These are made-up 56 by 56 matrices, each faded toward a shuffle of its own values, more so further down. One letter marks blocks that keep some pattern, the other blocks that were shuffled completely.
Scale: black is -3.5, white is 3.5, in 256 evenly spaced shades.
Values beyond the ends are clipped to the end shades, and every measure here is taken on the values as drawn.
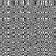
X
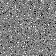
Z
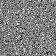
Z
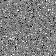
Z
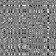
X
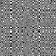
X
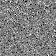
Z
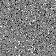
Z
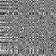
X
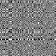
X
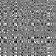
X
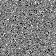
Z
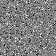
Z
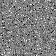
Z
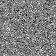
Z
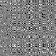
X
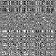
X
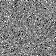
Z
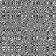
X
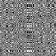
X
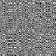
X
